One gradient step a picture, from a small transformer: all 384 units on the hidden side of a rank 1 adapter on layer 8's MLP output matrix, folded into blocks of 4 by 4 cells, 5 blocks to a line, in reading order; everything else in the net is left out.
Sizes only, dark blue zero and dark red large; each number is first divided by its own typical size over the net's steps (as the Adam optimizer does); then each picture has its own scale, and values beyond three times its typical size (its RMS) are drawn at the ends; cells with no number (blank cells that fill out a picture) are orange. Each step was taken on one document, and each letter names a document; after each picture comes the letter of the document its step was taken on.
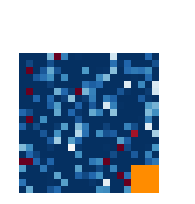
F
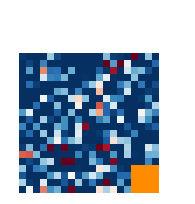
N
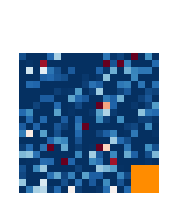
N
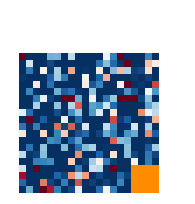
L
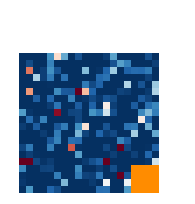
F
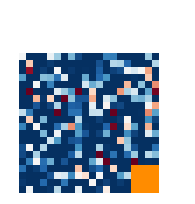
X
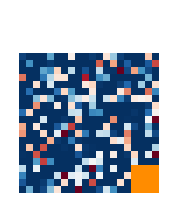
L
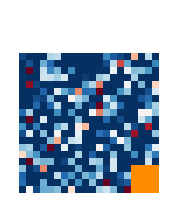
N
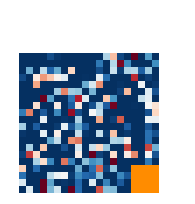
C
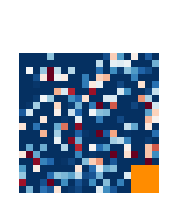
C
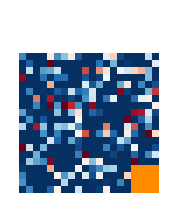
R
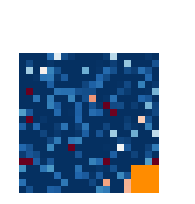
F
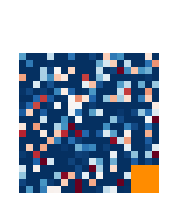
L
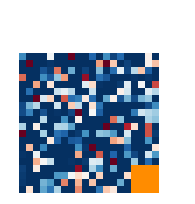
L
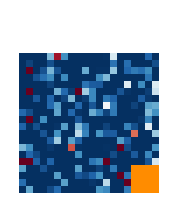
F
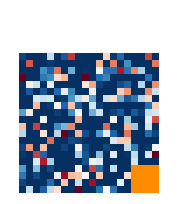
L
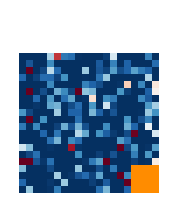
F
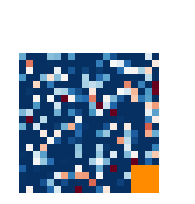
X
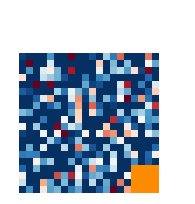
L
